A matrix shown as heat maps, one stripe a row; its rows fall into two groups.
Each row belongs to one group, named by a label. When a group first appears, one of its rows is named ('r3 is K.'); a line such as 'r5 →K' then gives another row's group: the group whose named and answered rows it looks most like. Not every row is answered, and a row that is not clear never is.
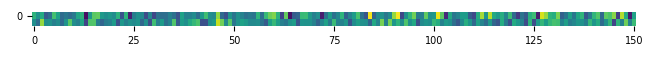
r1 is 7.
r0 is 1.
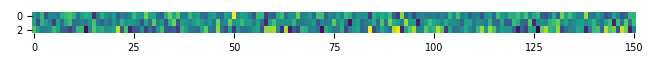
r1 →7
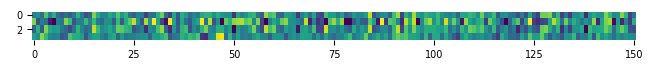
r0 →1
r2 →1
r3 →7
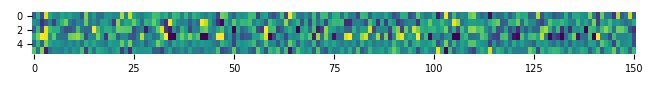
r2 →1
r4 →1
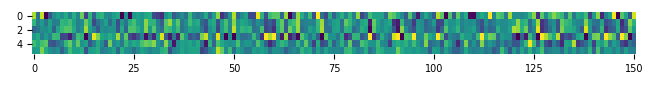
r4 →7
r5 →7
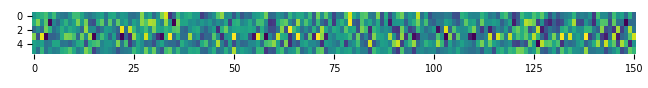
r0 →7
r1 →7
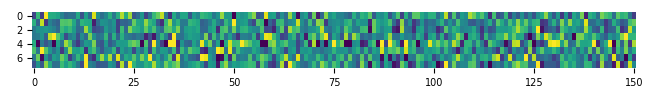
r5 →7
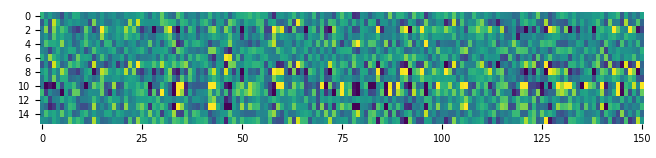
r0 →7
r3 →1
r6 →7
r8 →1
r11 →7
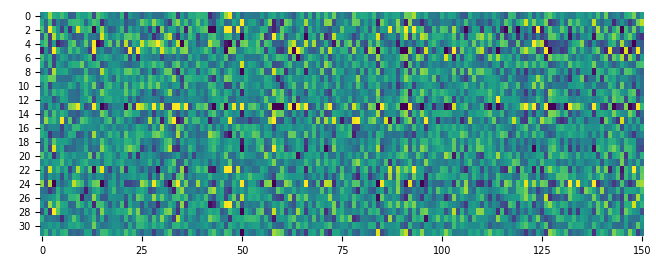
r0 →7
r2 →7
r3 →1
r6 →1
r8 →1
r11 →1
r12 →1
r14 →1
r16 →7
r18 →1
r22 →7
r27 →7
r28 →1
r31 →1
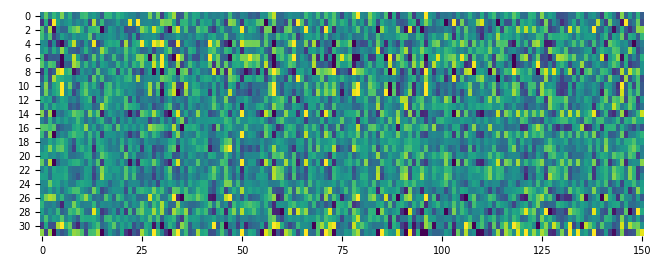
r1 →1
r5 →1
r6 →7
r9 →1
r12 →1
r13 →1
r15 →7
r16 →7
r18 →7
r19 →7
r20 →1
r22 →1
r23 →1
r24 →7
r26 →7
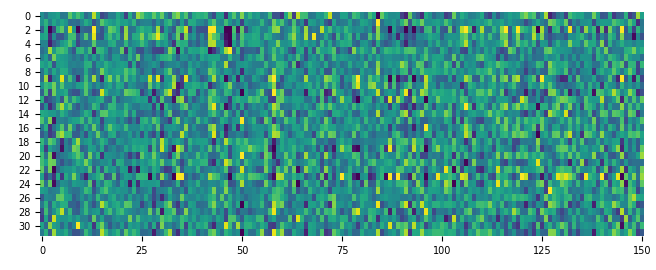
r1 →1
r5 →7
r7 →1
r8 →1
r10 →7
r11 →1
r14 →1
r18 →7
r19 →7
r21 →7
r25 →1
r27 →1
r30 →7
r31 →1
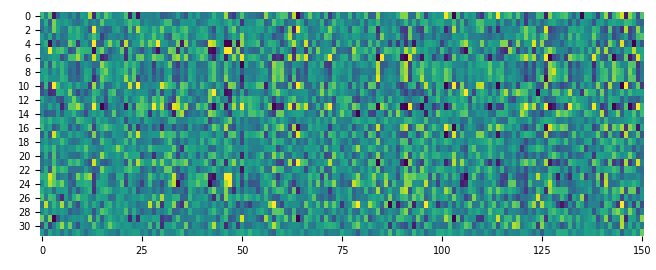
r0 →1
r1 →1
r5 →7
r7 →1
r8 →1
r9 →1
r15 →7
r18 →1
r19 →7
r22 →1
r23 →7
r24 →7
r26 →7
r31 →7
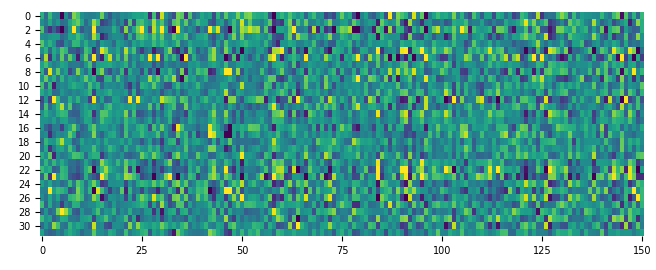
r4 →7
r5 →1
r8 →7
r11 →1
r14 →1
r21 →1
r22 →1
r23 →1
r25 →7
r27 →7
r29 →1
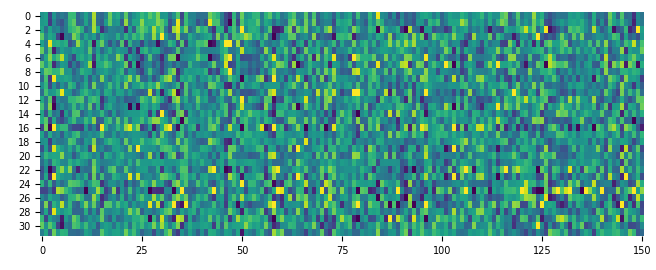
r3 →7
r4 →7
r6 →7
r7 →1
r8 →7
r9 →1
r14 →7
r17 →7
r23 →1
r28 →1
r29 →7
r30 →7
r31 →1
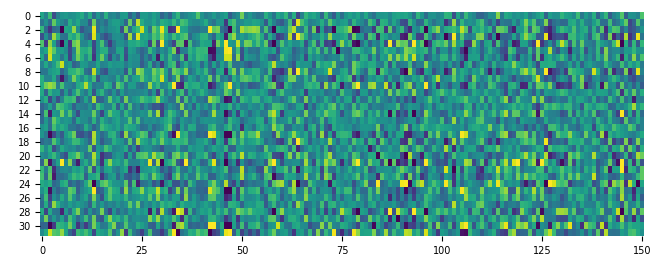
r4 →7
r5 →7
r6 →7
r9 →7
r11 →7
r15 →1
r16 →1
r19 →1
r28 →7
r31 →7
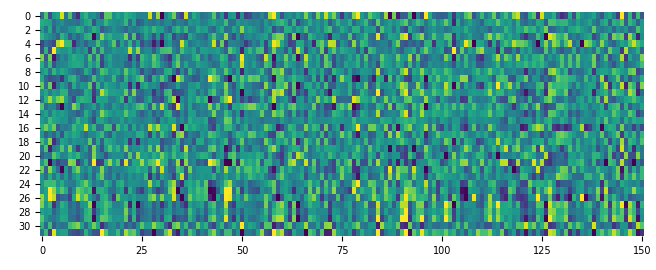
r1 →1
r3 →1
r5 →1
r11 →1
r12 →7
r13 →7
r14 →1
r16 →7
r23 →7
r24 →7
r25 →7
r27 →1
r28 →1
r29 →1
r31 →1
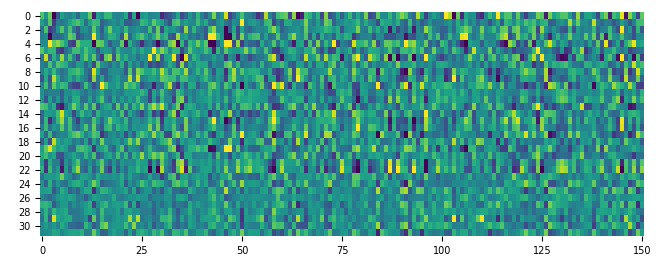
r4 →7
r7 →7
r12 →7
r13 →7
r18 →1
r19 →7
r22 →7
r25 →1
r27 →1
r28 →1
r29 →1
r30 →1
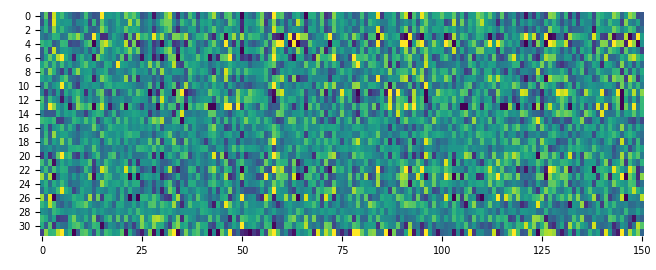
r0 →1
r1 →1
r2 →1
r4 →1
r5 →1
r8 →7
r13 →7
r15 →7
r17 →1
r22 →1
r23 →1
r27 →7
